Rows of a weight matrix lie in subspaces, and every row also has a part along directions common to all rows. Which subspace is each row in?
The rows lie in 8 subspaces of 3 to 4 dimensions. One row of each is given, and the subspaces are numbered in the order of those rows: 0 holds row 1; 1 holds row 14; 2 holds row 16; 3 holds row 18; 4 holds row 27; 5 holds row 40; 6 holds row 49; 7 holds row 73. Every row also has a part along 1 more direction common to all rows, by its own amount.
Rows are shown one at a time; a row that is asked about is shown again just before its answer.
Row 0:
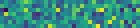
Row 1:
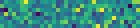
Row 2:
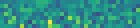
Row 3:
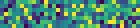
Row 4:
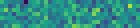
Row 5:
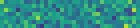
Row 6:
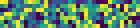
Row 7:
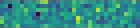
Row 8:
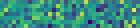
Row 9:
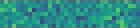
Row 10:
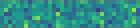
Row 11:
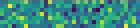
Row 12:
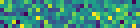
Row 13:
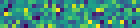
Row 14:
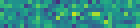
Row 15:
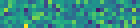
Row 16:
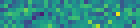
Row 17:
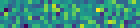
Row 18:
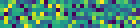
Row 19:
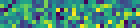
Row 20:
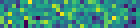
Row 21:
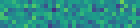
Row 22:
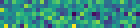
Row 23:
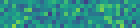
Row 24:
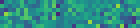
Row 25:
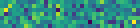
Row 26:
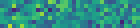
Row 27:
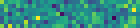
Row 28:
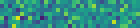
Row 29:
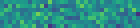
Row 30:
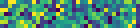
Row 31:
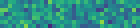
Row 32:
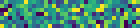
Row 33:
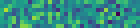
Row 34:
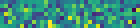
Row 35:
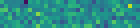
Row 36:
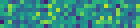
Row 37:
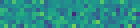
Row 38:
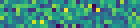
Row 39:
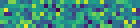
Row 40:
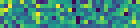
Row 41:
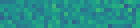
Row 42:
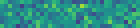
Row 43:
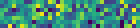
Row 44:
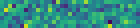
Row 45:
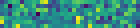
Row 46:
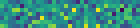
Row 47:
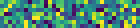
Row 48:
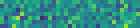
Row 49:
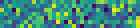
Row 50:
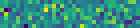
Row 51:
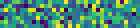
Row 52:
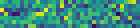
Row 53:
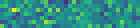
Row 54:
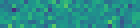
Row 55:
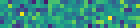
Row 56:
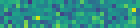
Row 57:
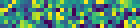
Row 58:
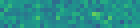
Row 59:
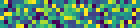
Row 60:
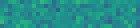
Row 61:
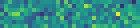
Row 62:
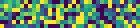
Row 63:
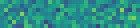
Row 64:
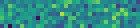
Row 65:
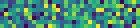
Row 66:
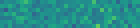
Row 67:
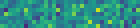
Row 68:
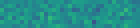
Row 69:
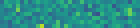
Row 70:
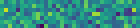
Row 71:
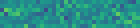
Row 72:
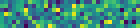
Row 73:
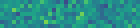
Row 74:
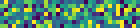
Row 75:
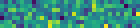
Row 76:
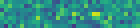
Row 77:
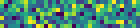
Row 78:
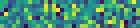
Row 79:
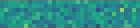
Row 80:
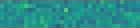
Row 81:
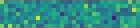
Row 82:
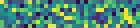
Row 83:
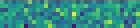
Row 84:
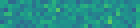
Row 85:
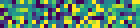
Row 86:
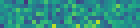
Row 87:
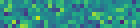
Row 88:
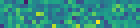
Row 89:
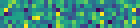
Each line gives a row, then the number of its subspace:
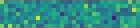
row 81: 4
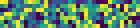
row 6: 6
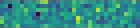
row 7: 5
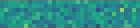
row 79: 3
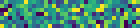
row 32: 0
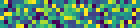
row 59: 6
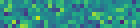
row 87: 1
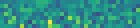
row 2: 2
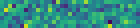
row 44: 7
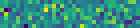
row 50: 2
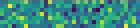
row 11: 0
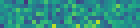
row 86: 0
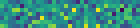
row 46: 3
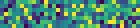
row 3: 3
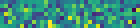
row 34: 2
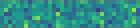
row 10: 4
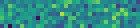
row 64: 4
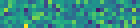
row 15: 6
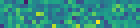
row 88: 0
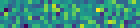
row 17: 2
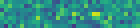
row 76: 1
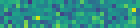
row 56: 4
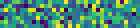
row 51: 6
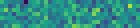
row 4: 0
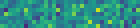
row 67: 3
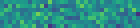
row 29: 3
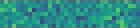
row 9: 7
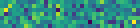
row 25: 3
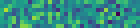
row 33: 2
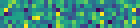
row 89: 4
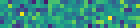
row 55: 5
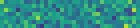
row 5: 4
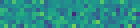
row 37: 1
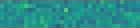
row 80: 6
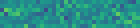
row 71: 2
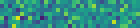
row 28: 3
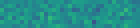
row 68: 0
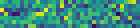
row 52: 2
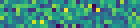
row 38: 6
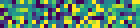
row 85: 0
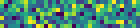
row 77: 2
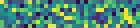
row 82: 3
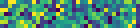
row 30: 5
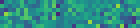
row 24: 3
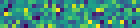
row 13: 1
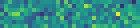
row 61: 2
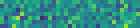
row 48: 3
